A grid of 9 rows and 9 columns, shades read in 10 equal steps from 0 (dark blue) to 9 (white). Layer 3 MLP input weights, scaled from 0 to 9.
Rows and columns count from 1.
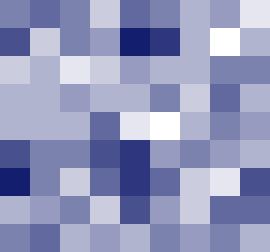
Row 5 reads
6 6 6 3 8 9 6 4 5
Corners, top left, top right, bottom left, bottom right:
4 8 4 6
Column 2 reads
3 7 6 6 6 4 4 5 3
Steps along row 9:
down up down up down up down up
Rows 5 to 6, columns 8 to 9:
4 5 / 5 6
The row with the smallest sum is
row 6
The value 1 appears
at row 2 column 6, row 6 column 5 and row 7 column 5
